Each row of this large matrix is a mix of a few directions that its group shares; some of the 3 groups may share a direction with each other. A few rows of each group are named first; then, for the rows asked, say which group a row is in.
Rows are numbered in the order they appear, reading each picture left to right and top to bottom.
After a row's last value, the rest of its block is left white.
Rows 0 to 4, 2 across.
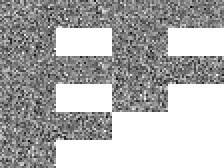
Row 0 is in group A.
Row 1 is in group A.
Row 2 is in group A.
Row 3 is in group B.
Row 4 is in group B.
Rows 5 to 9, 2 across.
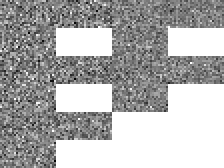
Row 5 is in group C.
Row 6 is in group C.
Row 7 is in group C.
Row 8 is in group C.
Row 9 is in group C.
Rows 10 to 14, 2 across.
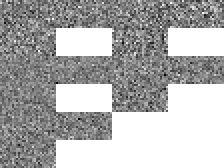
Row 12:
C
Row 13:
C
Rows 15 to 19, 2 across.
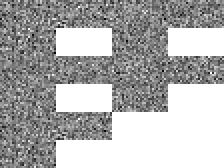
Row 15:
B
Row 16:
A
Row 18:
A
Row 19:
B
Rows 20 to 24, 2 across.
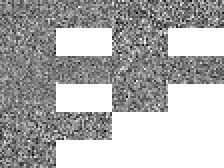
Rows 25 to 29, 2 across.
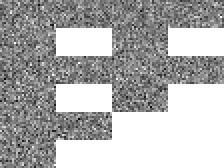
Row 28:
B
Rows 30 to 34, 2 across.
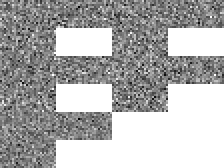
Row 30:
B
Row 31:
A
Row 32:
C
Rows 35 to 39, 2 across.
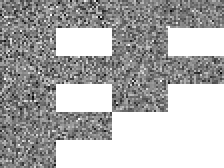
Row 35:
A
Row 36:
C
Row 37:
B
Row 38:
C
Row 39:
B
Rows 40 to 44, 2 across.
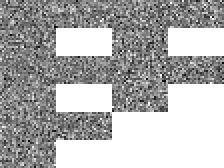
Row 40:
C
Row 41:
A
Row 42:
B
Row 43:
C
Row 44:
B
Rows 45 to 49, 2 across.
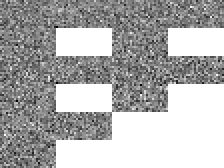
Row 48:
B
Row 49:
B
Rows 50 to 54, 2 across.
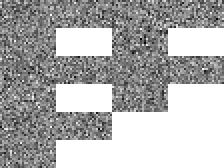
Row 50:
A
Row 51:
B
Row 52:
B
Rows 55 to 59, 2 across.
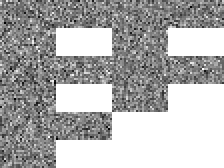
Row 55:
B
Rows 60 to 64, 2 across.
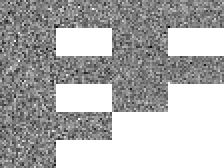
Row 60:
C
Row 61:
C
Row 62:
C
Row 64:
B
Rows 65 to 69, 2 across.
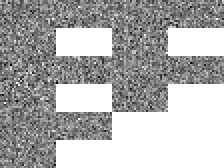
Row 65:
A
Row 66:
B
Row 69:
B
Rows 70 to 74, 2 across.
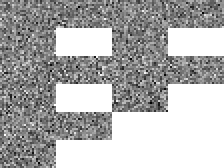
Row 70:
B
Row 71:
A
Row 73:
C
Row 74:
B
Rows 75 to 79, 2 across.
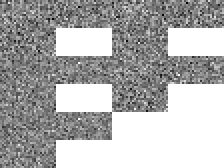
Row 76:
A
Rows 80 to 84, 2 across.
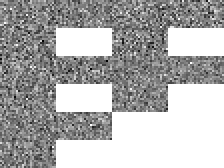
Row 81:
A
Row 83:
B
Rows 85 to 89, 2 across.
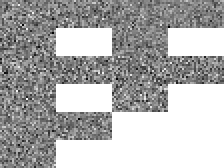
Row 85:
C
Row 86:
C
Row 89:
B
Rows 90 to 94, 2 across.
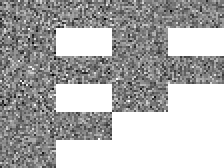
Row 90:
B
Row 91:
C
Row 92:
C
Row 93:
C
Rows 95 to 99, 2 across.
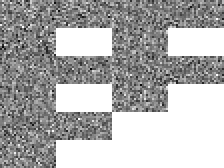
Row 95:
C
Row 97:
A
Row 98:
B
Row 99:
B
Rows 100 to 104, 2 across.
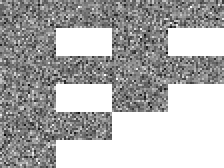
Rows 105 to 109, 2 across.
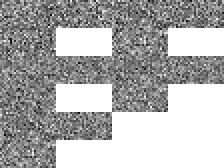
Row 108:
B
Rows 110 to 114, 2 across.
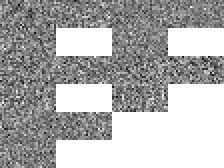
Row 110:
C
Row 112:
C
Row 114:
A
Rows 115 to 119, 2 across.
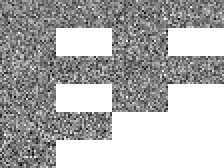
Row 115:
A
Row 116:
C
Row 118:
A
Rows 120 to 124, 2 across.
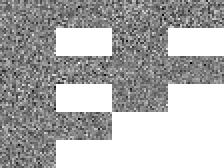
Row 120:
B
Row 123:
C
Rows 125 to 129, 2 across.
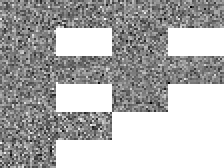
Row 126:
B
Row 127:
C
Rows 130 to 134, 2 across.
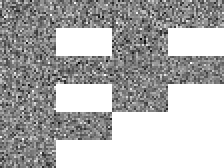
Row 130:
A
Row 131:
B
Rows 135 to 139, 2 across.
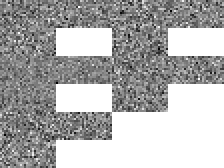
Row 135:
A
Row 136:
C
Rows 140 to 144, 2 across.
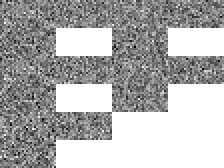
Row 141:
C
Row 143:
A
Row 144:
C
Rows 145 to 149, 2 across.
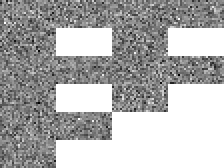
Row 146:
A
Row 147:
C
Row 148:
A
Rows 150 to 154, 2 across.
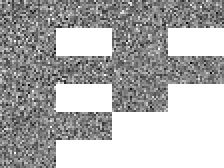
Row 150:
A
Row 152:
B
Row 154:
A
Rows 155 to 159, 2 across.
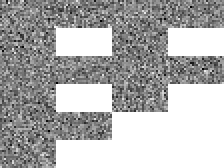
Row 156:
B
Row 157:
C
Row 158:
A
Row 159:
C
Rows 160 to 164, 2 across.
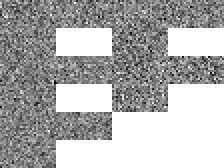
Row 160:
A
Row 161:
B
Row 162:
C
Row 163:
A
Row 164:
C
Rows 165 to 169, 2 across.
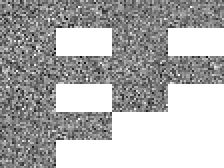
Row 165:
A
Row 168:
A
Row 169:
B
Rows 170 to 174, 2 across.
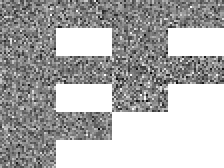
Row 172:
B
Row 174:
A
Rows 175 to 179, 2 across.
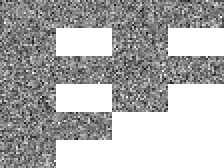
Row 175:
B
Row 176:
C
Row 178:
A
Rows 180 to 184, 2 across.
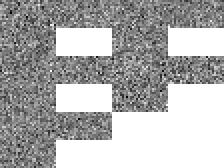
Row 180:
C
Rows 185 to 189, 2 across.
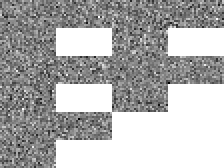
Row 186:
B
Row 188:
C
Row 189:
B
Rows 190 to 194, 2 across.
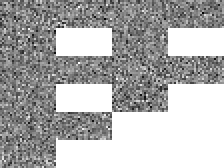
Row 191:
A
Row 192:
B
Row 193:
B
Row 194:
C
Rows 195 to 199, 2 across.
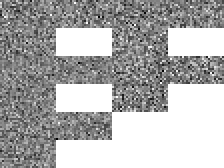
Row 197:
A
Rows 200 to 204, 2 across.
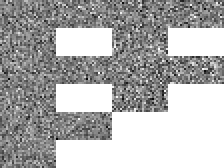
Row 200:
A
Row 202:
A
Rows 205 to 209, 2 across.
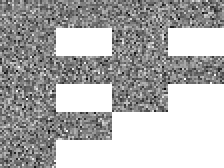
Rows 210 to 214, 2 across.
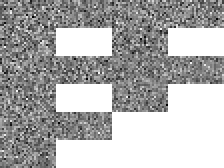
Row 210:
C
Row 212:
A
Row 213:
C
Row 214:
C
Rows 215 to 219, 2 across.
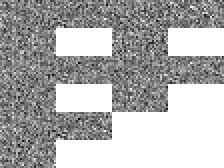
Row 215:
B
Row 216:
A
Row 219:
B
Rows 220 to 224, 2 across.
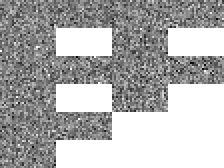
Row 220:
C
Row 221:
B
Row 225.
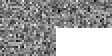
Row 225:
C
